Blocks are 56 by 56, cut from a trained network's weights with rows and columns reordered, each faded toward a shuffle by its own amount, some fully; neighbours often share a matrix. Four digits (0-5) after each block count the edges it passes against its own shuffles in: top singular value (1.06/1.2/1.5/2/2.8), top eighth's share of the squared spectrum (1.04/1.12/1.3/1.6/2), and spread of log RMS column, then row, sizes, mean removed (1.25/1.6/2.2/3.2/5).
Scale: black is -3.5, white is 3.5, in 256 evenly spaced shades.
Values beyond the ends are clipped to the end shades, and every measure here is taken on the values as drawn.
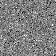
0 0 0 0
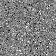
0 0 0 0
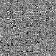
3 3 2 1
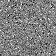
0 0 0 0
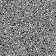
0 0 0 0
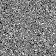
1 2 0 0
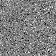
1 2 0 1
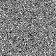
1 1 0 0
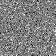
0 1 0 0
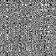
3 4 3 2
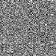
3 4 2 1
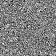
1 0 0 0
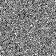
0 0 0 0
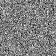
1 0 0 0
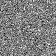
1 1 0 0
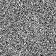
1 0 0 0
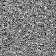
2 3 1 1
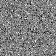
1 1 0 0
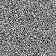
3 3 1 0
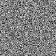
3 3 1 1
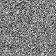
2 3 1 1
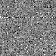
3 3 0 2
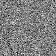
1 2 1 0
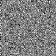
3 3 2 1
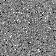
1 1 0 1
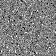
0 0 0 0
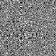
3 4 2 2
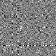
3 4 2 2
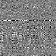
3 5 2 3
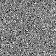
2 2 0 0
